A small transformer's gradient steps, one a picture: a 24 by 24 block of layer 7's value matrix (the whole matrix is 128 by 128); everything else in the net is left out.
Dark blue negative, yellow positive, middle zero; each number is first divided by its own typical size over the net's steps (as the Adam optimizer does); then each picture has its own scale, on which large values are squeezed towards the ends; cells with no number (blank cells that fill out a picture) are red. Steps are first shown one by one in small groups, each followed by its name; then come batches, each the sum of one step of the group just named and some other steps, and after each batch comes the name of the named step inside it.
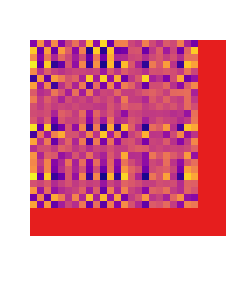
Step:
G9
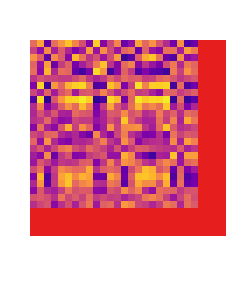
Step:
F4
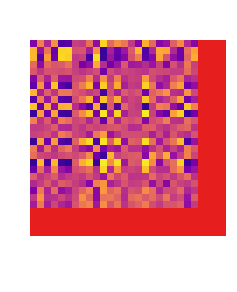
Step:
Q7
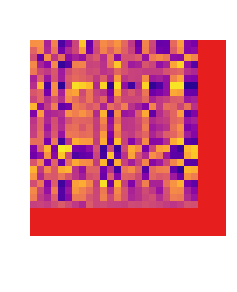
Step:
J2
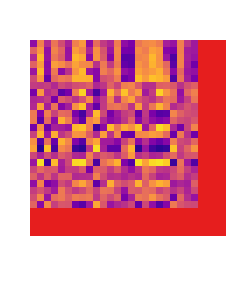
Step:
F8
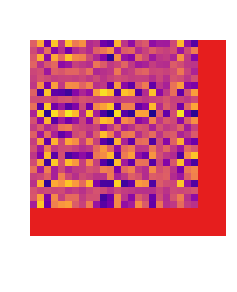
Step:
J2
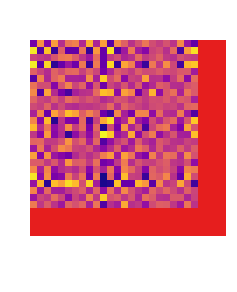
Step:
G9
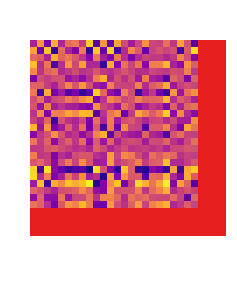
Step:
G9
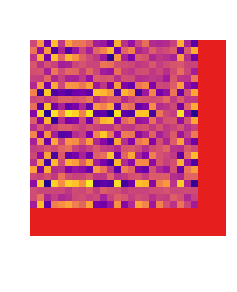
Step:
J2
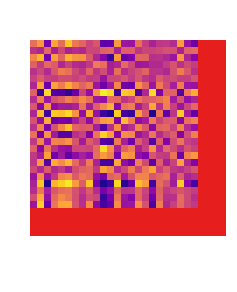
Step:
F4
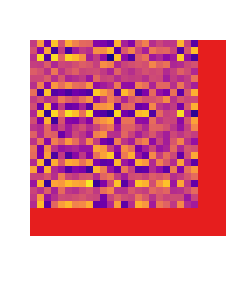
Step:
F8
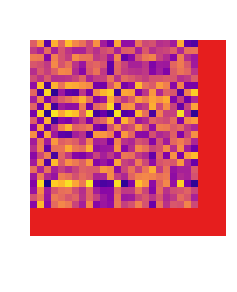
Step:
F4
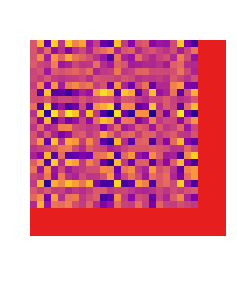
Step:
J2
